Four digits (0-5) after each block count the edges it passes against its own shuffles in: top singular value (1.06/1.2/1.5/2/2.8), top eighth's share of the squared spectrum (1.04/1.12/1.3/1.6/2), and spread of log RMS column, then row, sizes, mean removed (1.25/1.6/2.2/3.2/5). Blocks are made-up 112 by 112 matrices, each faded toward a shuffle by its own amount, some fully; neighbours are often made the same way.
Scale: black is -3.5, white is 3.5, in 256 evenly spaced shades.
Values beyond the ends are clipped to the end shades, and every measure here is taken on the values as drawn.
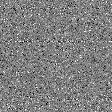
1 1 0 2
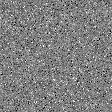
0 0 0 0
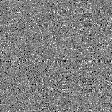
4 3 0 2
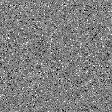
3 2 1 1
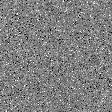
1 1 0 0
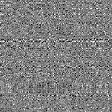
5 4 2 3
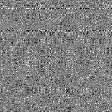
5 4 2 3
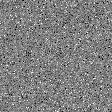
1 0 0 0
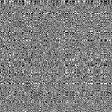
5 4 3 3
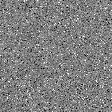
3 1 0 0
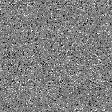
3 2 0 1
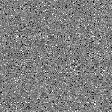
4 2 1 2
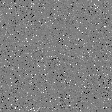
2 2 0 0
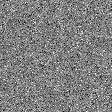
0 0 0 0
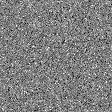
0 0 0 0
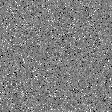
2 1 0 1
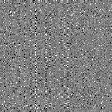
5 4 3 2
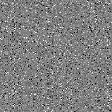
4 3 2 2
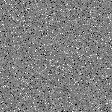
0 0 0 0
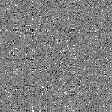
4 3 2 2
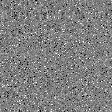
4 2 1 1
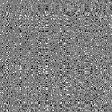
5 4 3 3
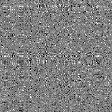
4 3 2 2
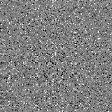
4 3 1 2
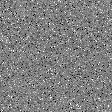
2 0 0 0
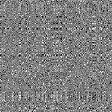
5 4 3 3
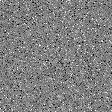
2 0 0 0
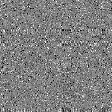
4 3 2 2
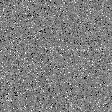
1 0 0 0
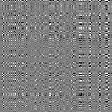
5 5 4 4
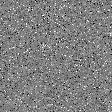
0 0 0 0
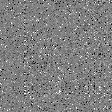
3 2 1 1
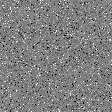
0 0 0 0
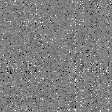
2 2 2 1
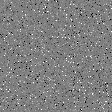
0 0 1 0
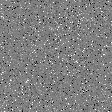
0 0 0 0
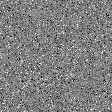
1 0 0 0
